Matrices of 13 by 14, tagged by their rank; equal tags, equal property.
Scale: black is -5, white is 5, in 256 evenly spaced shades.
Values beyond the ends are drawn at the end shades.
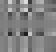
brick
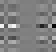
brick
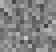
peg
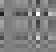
brick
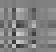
brick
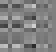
brick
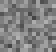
peg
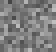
peg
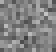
peg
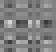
brick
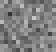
peg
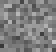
peg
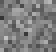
peg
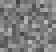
peg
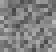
peg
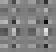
brick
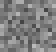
peg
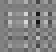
brick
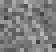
peg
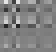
brick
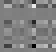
brick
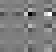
brick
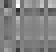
brick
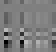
brick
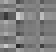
brick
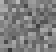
peg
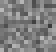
peg
